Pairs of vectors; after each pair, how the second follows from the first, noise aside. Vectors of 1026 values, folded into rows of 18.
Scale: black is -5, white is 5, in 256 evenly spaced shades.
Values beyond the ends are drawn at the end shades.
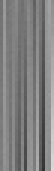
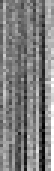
scaled up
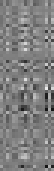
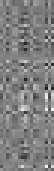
negated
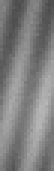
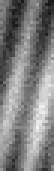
scaled up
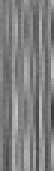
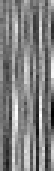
scaled up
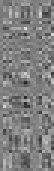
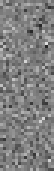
shuffled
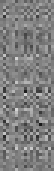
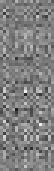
negated
